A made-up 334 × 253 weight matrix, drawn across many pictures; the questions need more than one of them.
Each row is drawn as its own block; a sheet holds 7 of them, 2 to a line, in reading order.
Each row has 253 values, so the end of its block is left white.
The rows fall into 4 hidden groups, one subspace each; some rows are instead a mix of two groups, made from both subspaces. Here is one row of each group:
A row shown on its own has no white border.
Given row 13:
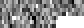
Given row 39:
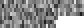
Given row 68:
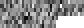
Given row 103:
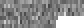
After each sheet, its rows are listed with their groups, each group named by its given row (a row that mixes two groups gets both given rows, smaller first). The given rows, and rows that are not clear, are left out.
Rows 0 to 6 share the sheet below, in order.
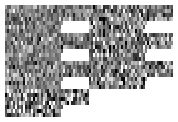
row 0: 103
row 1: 39
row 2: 68
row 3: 103
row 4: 103
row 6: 103
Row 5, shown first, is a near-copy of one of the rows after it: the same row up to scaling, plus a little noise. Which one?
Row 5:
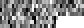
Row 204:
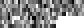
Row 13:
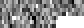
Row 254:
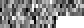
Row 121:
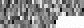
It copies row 254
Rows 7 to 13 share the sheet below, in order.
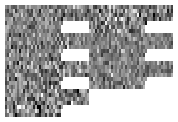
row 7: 68
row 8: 68
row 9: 103
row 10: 13
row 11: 39
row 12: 39
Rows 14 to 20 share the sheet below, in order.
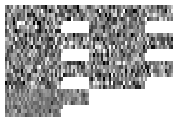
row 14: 13
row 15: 68
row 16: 68
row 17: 103
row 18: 68
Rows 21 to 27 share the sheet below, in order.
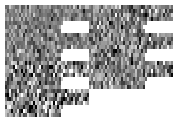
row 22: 13 and 103
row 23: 13
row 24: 68
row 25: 68
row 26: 103
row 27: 68
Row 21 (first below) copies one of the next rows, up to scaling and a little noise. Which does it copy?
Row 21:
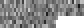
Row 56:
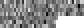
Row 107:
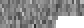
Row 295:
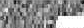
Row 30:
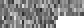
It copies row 56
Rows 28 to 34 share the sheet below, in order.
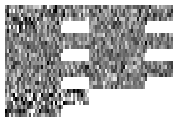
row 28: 68 and 103
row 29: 68
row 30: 39
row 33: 68
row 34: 68
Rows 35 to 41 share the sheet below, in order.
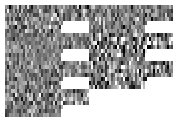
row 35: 39
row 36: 103
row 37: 103
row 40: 68
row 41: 68
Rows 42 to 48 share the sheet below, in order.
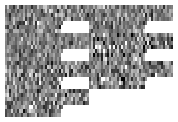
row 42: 13
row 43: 103
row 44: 68 and 103
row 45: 103
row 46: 13 and 103
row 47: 13
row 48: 68
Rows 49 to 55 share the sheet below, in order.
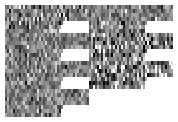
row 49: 103
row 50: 13
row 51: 39
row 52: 103
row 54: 68
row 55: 13
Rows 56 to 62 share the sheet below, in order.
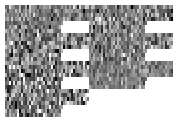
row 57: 103
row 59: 103
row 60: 39 and 103
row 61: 13
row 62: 103
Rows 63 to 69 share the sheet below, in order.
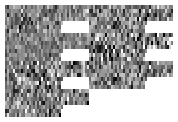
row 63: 68 and 103
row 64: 68
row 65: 39
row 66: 103
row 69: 39 and 103
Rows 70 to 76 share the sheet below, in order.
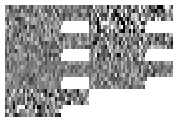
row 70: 39
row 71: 13
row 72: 39
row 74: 68
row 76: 13
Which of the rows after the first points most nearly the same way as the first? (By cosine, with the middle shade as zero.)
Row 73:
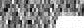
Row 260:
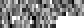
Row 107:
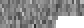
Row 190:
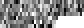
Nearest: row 107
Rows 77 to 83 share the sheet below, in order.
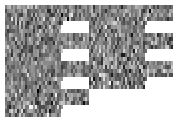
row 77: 103
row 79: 68
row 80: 103
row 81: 39
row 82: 39
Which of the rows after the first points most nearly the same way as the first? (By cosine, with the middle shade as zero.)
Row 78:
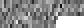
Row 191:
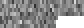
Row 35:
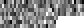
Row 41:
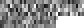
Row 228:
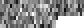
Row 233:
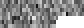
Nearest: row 41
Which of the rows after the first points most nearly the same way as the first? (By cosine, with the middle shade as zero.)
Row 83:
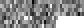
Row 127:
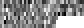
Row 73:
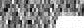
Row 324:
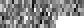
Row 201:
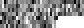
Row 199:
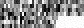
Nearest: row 324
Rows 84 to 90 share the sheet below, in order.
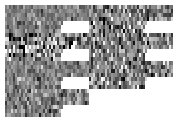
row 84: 13
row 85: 39
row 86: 39 and 103
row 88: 13
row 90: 39
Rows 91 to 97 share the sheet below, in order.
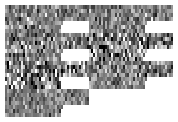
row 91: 39 and 68
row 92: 103
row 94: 39
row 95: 68
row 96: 68
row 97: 13
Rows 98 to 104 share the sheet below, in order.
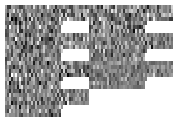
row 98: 103
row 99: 39
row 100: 68
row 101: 103
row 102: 103
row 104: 103
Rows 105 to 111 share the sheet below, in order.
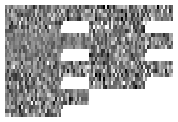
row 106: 68 and 103
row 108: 13 and 68
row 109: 103
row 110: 103
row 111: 68 and 103
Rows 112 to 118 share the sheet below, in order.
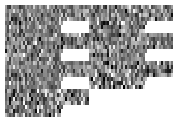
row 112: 103
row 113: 13
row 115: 103
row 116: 103
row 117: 39
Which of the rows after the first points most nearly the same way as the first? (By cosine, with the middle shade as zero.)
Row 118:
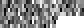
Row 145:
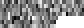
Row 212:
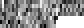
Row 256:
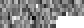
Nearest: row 145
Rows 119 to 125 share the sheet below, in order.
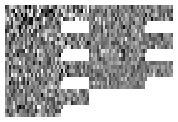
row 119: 68
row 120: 103
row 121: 13
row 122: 13
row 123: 103
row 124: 103
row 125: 13
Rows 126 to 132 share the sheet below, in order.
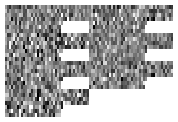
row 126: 103
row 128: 13
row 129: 68
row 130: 68
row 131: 13 and 103
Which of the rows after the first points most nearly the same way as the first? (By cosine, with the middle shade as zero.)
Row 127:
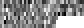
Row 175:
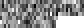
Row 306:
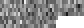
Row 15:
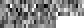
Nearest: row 15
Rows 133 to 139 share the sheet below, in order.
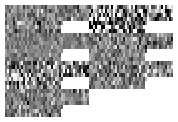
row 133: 13
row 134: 39
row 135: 39
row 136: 68
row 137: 103
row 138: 68
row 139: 39
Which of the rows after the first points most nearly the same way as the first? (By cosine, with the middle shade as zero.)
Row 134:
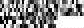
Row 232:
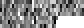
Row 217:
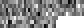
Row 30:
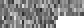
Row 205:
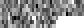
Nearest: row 30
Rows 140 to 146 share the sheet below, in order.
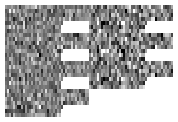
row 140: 103
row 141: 13
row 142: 13 and 68
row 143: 13
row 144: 103
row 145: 13
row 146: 13 and 68
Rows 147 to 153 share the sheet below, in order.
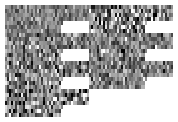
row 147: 68
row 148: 103
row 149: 13 and 103
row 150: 13
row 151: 39
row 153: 39 and 103
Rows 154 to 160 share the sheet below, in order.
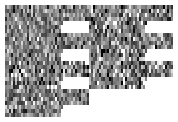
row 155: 68
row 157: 13
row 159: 13
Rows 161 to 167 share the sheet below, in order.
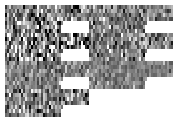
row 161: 13
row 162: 39
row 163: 103
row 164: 13
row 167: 103
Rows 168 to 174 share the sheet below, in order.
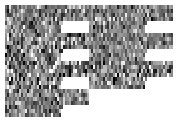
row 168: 68
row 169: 103
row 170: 68
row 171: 39
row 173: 68 and 103
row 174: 39
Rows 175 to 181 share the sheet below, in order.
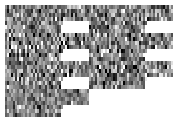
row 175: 68
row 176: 68
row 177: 103
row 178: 13
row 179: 103
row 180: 68
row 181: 13
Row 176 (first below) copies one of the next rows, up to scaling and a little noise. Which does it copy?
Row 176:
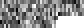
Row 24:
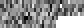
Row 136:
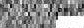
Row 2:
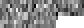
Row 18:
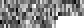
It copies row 18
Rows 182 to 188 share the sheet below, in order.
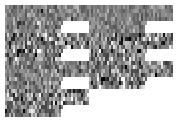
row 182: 13
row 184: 13
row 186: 39
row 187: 13
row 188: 68
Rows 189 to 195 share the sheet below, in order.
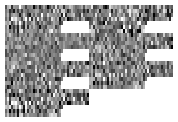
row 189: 103
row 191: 39
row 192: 103
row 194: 103
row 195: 103
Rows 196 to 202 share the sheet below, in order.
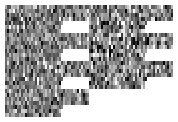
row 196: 103
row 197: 13
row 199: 39 and 103
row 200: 13
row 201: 68
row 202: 39
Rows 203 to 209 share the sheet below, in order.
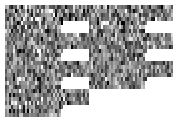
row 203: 68
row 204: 13
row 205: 13
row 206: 39
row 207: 13
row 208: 68
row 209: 103
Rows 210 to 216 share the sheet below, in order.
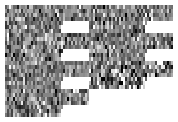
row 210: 39
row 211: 103
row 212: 13 and 68
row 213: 103
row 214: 103
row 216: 13 and 103
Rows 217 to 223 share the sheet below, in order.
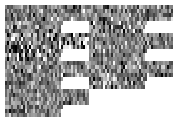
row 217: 13 and 39
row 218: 39
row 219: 103
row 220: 103
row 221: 68
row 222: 39 and 68
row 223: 68 and 103
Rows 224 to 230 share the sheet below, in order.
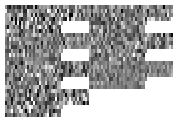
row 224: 103
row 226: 103
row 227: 39
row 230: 39 and 68
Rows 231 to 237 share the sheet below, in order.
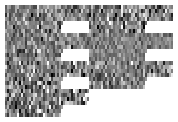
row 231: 13
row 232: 13
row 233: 13
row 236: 103
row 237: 103
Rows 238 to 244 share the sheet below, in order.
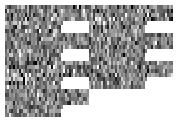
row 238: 39
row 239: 103
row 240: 39 and 68
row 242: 103
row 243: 68 and 103
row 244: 13 and 68
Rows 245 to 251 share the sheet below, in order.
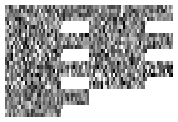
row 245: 39
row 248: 68
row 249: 68
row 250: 103
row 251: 68 and 103
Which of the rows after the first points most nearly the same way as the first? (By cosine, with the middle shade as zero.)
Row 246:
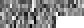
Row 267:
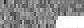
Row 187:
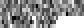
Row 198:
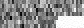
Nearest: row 198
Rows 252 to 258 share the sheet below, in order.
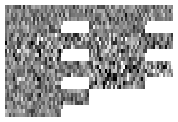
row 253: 39 and 103
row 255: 13 and 68
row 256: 13
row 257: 68
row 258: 68
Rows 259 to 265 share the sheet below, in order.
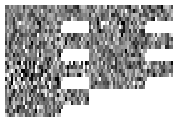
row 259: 13
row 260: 13
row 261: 13
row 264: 39
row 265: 13
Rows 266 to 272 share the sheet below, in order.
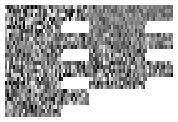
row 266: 103
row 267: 39
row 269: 39
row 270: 68 and 103
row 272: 39 and 68
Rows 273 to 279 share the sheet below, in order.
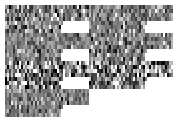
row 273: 39
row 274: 13
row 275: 13
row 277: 39
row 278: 68
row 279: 103
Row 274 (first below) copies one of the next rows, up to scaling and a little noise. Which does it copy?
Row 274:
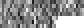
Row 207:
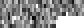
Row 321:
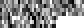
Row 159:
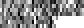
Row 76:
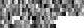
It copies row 159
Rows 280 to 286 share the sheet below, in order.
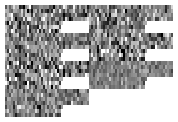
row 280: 39
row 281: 13 and 68
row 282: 39
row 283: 13
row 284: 39
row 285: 13
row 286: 13
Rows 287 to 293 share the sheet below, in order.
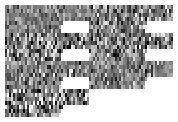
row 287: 39
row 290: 68
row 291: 68 and 103
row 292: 68 and 103
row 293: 68 and 103
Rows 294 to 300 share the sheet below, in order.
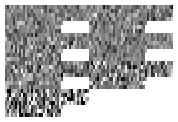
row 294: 13
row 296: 103
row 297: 68
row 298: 68
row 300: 103
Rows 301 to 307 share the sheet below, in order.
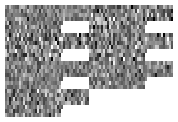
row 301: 39
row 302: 103
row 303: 39
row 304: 39
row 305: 68 and 103
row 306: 39
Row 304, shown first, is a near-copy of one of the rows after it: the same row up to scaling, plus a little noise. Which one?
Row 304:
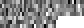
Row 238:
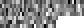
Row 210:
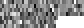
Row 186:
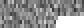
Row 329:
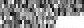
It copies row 238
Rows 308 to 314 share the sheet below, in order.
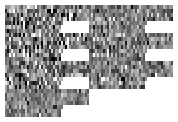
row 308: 103
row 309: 103
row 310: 103
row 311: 103
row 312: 39
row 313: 13
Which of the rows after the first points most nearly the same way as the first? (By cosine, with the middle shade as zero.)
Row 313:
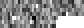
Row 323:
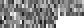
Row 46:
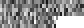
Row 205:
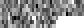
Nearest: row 323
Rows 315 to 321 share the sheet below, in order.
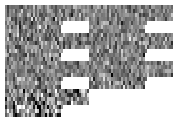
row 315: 68 and 103
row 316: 13
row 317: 39
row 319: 13
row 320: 39
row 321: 13
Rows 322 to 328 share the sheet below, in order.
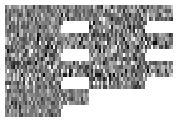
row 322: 103
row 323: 39
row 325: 68 and 103
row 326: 103
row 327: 103
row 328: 103
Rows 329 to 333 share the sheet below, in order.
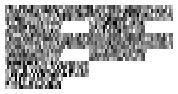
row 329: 39
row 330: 68
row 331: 39 and 103
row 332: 39 and 68
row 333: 103
